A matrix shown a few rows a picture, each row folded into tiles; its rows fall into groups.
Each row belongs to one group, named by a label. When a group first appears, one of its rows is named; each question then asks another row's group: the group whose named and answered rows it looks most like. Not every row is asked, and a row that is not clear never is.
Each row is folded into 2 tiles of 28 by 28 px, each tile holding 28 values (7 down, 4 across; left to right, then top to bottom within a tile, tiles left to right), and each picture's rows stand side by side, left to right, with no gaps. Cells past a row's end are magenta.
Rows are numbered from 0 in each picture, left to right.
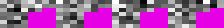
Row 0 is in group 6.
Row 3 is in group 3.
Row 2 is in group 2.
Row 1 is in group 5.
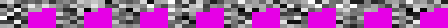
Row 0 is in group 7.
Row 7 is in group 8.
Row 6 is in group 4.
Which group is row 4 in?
8
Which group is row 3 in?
5
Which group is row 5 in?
6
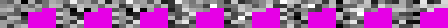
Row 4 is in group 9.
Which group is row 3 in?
9
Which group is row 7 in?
4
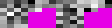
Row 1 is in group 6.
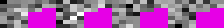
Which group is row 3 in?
8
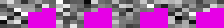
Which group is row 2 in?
6
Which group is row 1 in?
2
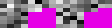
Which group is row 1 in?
2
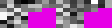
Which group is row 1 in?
3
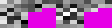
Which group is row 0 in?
2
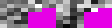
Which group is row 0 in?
6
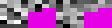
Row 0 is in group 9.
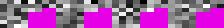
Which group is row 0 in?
8
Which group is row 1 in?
4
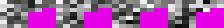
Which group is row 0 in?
2
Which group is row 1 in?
5
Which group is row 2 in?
6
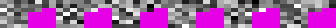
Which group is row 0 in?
3
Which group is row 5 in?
6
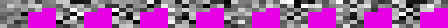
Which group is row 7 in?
7
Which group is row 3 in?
5
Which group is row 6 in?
5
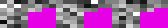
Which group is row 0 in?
4
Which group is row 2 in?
2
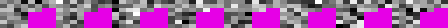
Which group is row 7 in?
8
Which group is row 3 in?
4
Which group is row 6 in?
8
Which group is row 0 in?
8
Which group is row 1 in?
5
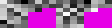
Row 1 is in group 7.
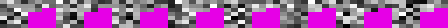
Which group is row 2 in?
5
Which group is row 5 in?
4
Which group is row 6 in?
9
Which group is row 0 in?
9
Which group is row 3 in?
9
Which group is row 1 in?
5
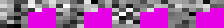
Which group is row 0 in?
4
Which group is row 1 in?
4
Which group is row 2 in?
7
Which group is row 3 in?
4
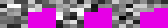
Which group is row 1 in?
5
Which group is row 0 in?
4
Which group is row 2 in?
5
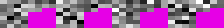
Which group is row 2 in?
3
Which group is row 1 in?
2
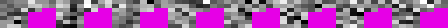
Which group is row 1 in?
4
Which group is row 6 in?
8
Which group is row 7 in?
6
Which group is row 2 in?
4
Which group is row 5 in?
2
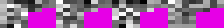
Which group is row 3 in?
3
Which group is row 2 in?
7
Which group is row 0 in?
2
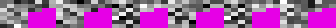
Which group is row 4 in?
7
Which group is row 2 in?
7
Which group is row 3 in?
2
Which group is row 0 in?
3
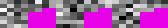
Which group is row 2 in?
5
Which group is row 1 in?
8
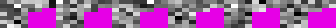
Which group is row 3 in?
2
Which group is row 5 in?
8
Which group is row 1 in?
5
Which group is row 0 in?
6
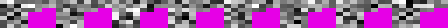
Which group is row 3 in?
5
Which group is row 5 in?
6
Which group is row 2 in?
5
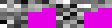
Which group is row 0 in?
4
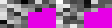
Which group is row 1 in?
2
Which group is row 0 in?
9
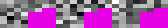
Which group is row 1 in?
8
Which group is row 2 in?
3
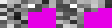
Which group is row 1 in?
6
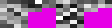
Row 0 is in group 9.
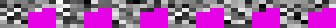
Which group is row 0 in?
7
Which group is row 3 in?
7
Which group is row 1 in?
2
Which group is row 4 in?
9
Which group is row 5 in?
3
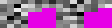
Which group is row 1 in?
8
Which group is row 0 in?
5
